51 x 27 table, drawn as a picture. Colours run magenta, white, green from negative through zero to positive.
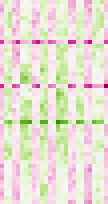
Rows 11, 22 and 31 differ from the rows beside them. The grain runs up and down. There is no overall slope. Stripes running up and down repeat 6 times from left to right. On average the colour sits 50% of the way up the scale.
